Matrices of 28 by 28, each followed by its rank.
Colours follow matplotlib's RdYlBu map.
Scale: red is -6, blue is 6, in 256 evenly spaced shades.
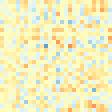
five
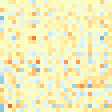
five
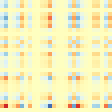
one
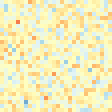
full rank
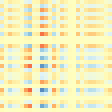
one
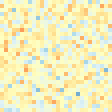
full rank
